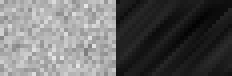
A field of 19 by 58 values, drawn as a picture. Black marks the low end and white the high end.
It is made of 1 by 2 panels. Panel 1,1: high, fine-grained. Panel 1,2: very low, slanting up to the right, faint in contrast.
